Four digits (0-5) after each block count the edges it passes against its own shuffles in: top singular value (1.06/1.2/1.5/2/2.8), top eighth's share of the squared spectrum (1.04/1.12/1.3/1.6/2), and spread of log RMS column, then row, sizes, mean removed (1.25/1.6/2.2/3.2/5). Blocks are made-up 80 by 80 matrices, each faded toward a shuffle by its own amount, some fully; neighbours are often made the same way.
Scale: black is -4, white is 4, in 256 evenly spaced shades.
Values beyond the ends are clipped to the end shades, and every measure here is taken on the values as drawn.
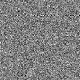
3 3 1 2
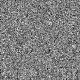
3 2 1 1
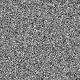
0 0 0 0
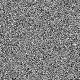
0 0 0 0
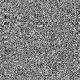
3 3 1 1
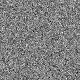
0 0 0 0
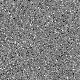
2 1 0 0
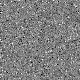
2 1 0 0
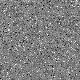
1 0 0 0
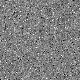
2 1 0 0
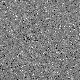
1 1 0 0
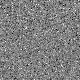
0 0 0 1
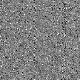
3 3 2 1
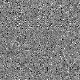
3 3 2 1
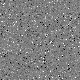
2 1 0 0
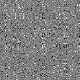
4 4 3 2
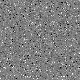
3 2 1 1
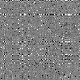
4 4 2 3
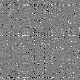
4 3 1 2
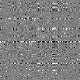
5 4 2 3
